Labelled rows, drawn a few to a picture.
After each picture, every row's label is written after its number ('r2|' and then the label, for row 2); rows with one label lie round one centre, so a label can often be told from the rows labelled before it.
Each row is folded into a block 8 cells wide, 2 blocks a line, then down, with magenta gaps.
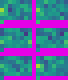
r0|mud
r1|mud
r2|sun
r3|sun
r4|sun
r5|mud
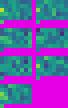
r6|mud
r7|mud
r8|sun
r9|sun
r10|sun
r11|mud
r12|mud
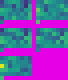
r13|sun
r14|mud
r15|sun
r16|sun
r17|mud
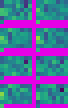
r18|sun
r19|mud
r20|mud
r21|mud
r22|sun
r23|sun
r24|mud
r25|sun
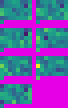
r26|sun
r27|sun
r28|sun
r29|mud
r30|mud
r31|mud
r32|sun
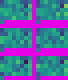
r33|sun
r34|sun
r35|sun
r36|sun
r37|sun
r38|sun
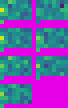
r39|mud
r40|sun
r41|mud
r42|mud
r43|mud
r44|mud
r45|mud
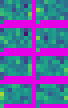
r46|sun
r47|mud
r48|sun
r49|mud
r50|sun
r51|sun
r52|mud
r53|sun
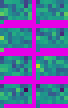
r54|sun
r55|sun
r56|mud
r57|sun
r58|sun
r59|mud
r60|sun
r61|sun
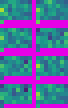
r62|mud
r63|mud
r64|mud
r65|sun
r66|sun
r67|mud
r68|sun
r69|mud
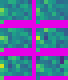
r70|mud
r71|mud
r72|mud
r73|mud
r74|mud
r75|sun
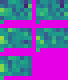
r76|sun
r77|sun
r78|mud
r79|mud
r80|mud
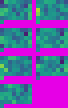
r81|sun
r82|mud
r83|sun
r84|sun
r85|mud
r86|sun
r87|sun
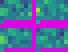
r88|sun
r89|mud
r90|mud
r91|sun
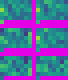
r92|mud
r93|mud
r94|sun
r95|mud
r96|sun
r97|sun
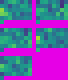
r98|mud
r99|sun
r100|sun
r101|mud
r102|sun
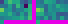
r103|sun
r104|mud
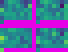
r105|sun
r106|sun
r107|mud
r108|sun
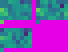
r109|mud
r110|sun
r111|sun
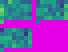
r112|mud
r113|sun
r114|sun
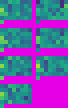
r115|mud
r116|sun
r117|mud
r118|sun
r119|mud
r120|mud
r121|mud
